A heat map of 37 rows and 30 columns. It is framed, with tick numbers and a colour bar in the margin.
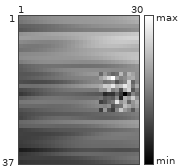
Slope: up to the top right. Odd patch: rougher, in the middle right. Grain: streaks across. Ninth with the highest average: top right. Roughest part: middle right.
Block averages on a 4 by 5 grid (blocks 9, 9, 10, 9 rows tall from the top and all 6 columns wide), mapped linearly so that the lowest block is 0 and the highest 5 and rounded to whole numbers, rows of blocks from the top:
33455
23344
12223
01122
